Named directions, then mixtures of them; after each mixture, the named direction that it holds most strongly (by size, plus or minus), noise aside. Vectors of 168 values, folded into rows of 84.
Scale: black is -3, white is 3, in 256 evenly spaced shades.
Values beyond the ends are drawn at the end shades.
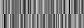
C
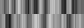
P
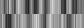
P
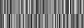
C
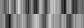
P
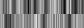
P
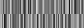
C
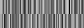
C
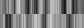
P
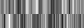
P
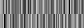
C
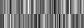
C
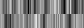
P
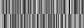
C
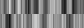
P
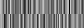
C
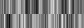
P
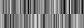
C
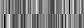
C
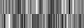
P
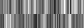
P
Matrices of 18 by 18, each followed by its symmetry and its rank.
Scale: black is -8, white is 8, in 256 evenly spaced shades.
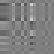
neither, rank one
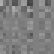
neither, rank two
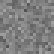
neither, full rank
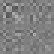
symmetric, rank three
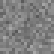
neither, full rank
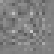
symmetric, rank three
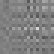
neither, rank two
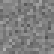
neither, full rank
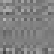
neither, rank two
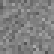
neither, full rank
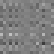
neither, rank two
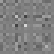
symmetric, rank three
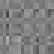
neither, rank two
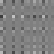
neither, rank one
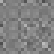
symmetric, rank three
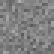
neither, full rank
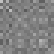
symmetric, rank three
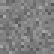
neither, full rank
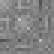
symmetric, rank three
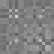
symmetric, rank three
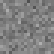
neither, full rank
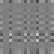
neither, rank one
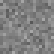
neither, full rank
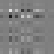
neither, rank one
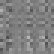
neither, rank two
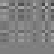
neither, rank one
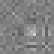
symmetric, rank three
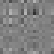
neither, rank two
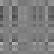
neither, rank one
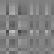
neither, rank one
